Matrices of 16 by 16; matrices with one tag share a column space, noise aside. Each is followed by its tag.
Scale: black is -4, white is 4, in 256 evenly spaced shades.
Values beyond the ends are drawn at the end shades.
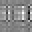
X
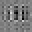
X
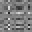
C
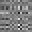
C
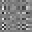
C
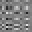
C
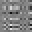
C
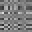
C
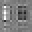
X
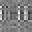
X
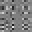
C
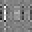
X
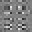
C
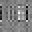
X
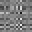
C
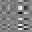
C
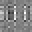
X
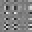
C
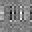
X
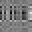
X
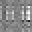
X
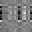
X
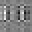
X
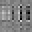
X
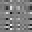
C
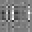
X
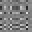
C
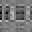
X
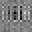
X
